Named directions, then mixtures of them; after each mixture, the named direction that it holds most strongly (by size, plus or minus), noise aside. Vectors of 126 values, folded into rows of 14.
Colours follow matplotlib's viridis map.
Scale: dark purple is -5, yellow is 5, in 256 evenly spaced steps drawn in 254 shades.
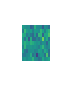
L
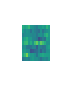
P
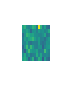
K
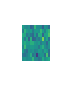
L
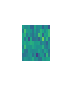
L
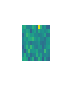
K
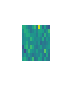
K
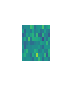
L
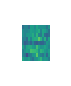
P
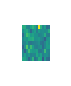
K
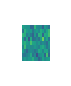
L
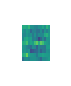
P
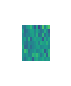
L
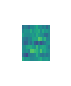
P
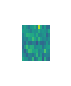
K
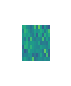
L
